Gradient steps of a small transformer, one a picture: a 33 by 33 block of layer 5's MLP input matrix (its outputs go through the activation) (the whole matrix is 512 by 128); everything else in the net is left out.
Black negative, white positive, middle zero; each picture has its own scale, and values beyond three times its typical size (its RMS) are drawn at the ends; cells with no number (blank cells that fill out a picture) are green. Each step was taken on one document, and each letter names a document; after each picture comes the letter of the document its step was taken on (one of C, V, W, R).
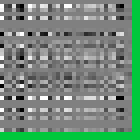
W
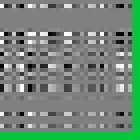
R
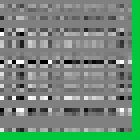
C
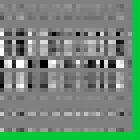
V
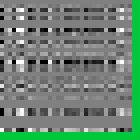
C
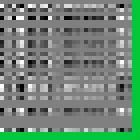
C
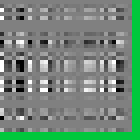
W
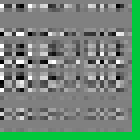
V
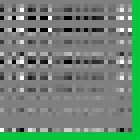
C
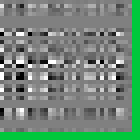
V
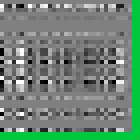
W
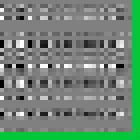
W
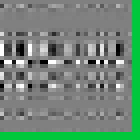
V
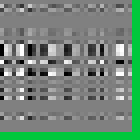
R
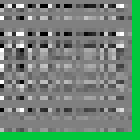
W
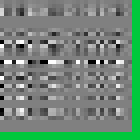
V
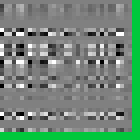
V
